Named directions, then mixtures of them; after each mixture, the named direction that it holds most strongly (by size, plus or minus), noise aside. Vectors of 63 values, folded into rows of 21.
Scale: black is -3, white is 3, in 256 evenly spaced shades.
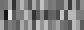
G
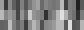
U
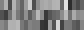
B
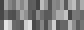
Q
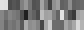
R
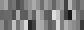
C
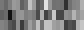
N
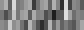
B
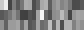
R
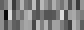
G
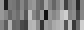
U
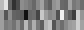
R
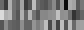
B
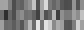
N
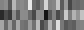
B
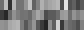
B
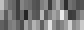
R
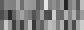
N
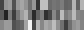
G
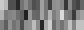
R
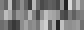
B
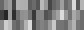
Q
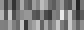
U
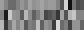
G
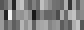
G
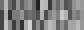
Q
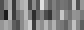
G
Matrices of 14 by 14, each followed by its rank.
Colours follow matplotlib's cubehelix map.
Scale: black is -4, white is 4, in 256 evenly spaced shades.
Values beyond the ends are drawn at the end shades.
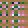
one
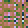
two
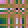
one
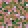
full rank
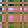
one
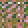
three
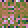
three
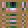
one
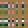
one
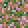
full rank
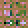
two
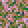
full rank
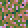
full rank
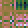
two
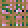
two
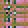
two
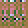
two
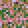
full rank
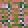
three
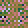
three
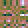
two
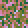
full rank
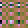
one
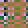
one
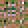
three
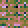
three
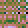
two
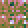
three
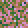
full rank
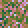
full rank
